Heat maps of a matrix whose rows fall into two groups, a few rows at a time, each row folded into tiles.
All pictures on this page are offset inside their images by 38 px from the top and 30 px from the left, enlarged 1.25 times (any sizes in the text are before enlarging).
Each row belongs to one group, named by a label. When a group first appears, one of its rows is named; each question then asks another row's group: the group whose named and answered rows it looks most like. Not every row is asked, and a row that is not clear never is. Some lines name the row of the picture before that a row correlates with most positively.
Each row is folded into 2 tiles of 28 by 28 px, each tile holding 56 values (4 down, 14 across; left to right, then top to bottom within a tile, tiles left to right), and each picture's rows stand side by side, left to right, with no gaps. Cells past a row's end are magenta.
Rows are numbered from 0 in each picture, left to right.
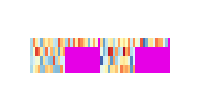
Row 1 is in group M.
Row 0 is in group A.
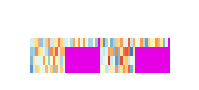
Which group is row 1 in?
M
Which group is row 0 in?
A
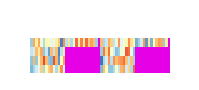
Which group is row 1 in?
M
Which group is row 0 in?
A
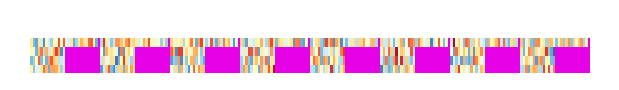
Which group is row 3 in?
M
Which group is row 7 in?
M
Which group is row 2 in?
M
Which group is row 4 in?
A
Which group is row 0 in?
M
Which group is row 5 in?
M
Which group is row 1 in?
A
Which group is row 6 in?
A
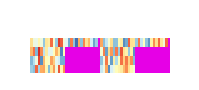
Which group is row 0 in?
M
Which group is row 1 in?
M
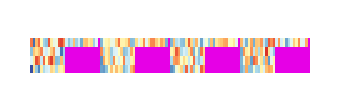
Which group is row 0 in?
M
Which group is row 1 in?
A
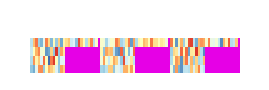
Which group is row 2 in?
M
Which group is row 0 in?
A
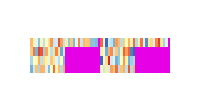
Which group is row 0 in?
M
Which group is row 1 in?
M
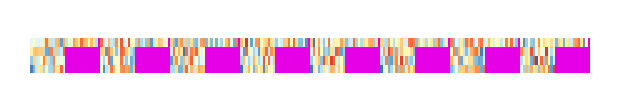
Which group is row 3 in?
A
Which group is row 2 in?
M
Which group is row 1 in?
M
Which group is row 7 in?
M
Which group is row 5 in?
M
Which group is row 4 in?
M
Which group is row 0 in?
A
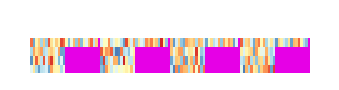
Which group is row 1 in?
A
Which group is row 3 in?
M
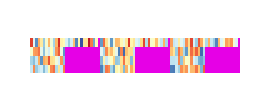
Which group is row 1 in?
A
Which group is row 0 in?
M
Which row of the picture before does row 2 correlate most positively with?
2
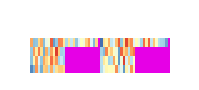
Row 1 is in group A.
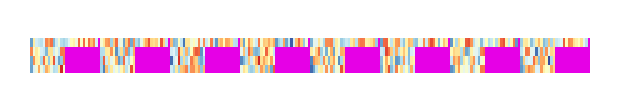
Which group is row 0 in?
A
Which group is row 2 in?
M
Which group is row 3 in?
M
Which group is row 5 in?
A
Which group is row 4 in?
A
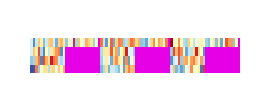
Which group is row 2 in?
M
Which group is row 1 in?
M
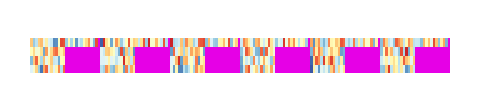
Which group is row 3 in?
A
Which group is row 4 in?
M
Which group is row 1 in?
A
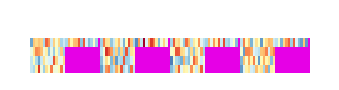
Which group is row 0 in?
A
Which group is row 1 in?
A
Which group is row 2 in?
A
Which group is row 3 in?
A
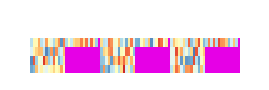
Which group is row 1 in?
M
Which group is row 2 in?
A
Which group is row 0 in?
A
